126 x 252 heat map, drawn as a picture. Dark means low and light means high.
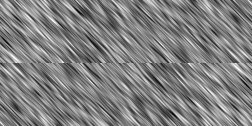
Average level on the scale: 50%. Histogram: bell-shaped. Symmetry: a half turn. Grain: diagonal, down to the right. Odd rows or columns: none. Slope: none.
